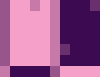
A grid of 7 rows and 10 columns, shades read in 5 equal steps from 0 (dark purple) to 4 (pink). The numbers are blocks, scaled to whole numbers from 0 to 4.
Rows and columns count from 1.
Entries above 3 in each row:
3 4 4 4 4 4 4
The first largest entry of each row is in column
2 2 2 2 2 2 7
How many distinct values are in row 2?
4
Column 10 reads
1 0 0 0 0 0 4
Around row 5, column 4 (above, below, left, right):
4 4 4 4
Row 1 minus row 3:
0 0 0 -1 0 0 0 0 0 1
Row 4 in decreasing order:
4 4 4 4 3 2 0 0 0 0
